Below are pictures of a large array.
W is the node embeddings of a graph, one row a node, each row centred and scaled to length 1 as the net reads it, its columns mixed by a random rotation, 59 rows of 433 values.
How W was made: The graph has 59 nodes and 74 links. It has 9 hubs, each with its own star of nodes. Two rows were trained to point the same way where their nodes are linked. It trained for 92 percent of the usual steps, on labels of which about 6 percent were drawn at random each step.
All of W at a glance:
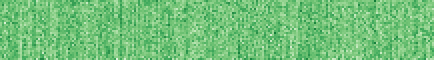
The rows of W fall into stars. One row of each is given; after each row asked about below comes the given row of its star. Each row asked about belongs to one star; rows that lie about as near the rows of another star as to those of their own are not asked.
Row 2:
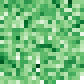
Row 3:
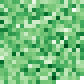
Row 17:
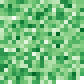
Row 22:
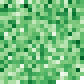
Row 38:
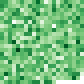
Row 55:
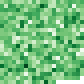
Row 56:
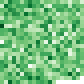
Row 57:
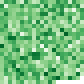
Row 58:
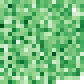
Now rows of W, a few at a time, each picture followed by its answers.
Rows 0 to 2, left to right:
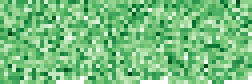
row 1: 17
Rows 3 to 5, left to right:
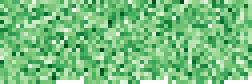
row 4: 2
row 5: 57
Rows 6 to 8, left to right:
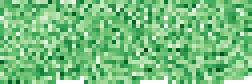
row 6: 56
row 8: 58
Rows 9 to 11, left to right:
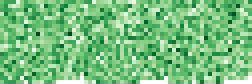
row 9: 57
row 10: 3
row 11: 58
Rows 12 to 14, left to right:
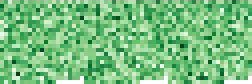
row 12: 38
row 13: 55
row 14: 57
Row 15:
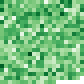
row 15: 17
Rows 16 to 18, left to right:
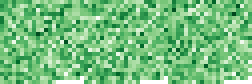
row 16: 57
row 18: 58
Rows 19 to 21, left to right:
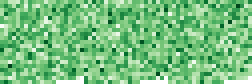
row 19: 38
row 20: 2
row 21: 58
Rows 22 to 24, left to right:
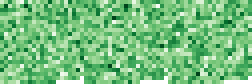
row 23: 55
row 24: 22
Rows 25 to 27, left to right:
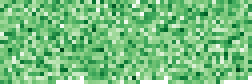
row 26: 2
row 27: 17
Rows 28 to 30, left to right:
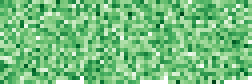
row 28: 55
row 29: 56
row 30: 55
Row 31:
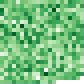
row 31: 3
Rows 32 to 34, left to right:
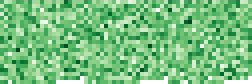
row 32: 38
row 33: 3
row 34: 17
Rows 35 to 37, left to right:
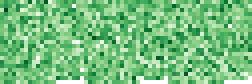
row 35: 55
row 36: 58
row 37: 38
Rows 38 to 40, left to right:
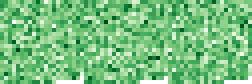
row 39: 55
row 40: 56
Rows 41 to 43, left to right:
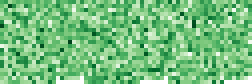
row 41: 58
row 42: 56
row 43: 2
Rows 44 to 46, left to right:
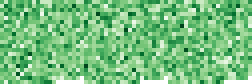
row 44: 38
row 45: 17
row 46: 22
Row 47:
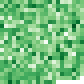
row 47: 56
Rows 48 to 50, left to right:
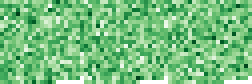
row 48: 38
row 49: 22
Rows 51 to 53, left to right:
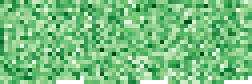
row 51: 57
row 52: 38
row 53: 57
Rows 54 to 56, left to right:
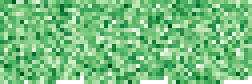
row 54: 57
